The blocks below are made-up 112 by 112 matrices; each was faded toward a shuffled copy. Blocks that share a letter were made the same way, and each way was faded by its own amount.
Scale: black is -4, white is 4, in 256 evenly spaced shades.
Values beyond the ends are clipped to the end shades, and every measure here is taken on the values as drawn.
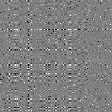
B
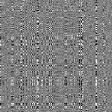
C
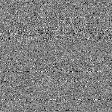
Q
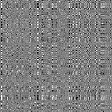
C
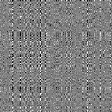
C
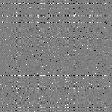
B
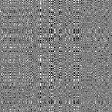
C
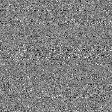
Q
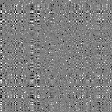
B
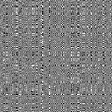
C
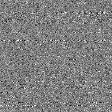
Q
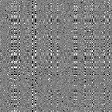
C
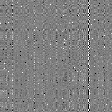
C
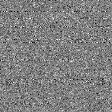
Q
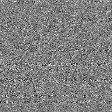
Q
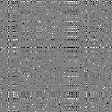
B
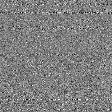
Q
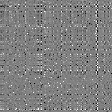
B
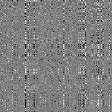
C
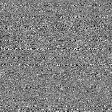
Q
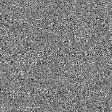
Q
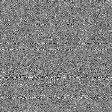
Q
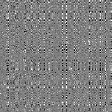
C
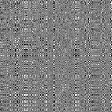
C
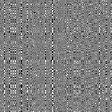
C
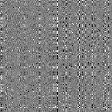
C
